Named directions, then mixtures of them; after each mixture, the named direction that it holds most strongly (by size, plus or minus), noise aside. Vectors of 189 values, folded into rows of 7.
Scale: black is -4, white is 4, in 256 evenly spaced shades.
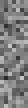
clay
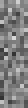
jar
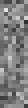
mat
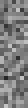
clay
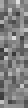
jar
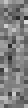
mat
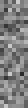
clay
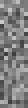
jar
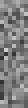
jar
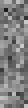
mat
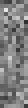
mat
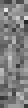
mat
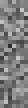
clay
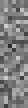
clay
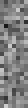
clay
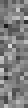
clay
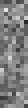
mat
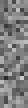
clay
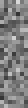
jar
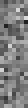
clay
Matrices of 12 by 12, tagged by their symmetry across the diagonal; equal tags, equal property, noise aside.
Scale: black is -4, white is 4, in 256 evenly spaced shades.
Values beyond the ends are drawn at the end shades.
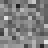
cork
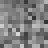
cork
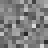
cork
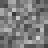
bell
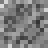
bell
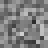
cork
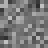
bell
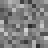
cork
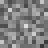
bell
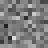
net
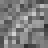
bell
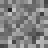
bell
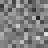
net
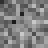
bell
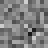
bell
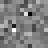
cork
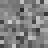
cork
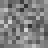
cork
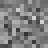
net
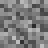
net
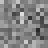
net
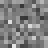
net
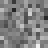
net
